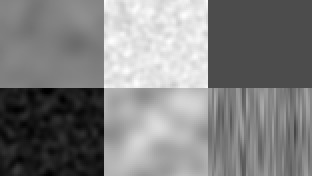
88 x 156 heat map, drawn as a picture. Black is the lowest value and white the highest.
It is made of 2 by 3 panels. Panel 1,1: middling, smooth, faint in contrast. Panel 1,2: very high, blotchy, faint in contrast. Panel 1,3: low, flat. Panel 2,1: very low, blotchy, faint in contrast. Panel 2,2: high, smooth. Panel 2,3: middling, streaked downward.
